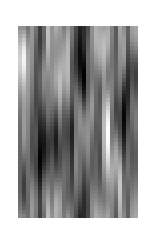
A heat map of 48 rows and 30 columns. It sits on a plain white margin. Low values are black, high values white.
The top left is the ninth with the highest average. The values follow a bell shape. There is no overall slope. Streaks run downward. Values change most from cell to cell in the middle right.
